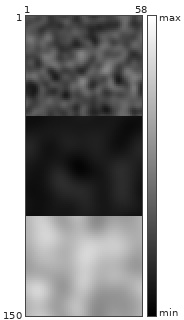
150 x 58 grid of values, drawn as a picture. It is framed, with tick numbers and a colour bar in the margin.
It is made of 3 by 1 panels. Panel 1,1: low, blotchy. Panel 2,1: very low, smooth, faint in contrast. Panel 3,1: high, smooth.
